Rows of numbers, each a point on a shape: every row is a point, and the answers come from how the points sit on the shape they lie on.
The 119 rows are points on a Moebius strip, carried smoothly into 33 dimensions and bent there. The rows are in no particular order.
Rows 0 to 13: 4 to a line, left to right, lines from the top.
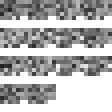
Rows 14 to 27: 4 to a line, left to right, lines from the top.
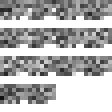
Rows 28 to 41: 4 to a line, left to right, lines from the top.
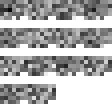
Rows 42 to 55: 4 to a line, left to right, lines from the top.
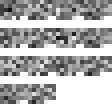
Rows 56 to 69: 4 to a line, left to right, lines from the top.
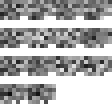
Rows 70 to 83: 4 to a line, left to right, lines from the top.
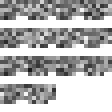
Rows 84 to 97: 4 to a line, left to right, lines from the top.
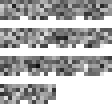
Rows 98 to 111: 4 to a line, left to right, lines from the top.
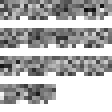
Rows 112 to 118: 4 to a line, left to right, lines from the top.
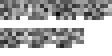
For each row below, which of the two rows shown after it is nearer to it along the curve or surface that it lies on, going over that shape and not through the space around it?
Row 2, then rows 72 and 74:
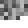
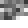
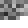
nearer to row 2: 74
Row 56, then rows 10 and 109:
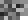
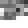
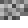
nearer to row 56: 10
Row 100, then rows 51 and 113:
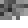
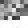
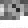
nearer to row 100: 51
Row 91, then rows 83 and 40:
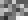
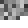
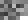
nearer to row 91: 40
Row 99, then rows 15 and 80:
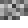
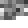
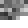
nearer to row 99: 15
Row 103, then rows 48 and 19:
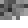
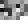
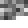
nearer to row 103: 48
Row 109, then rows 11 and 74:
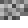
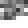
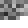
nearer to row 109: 11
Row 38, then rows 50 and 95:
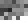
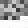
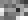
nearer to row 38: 50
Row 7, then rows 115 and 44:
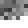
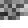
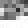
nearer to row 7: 115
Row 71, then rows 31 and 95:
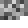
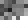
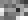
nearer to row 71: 95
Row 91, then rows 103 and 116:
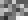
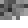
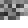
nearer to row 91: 116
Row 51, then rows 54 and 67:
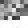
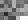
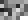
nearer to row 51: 67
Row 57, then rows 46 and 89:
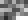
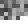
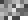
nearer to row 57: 89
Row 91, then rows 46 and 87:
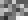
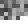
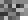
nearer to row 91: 87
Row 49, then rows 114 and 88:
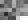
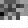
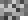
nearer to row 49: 114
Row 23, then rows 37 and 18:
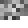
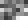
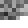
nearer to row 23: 37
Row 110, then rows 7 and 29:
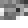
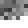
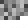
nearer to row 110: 29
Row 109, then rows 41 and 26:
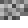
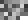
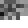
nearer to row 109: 41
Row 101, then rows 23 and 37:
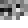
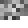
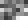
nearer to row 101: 23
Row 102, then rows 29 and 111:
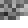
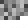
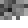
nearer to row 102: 111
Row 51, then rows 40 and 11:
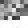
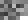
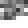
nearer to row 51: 11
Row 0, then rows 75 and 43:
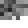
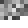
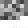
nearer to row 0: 75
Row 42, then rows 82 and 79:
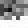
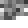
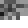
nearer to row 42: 79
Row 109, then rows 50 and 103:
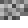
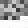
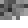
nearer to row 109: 50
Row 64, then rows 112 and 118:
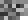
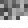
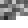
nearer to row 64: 118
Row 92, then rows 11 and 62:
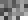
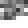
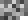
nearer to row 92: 62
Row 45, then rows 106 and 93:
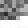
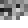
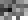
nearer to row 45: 93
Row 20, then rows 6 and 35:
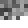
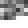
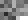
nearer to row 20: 35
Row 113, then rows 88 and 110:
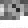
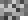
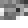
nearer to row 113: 110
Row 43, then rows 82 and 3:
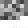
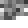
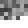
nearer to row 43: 82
